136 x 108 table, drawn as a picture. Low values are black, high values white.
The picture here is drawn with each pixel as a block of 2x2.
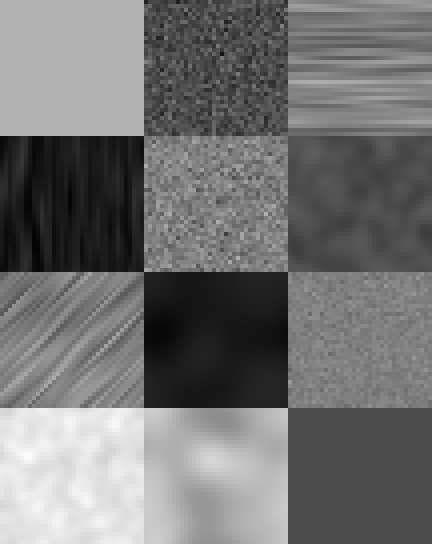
It is made of 4 by 3 panels. Panel 1,1: high, flat. Panel 1,2: low, fine-grained. Panel 1,3: middling, streaked across. Panel 2,1: very low, streaked downward, faint in contrast. Panel 2,2: middling, fine-grained. Panel 2,3: low, blotchy, faint in contrast. Panel 3,1: middling, slanting up to the right. Panel 3,2: very low, smooth, faint in contrast. Panel 3,3: middling, fine-grained, faint in contrast. Panel 4,1: very high, blotchy, faint in contrast. Panel 4,2: high, smooth. Panel 4,3: low, flat.
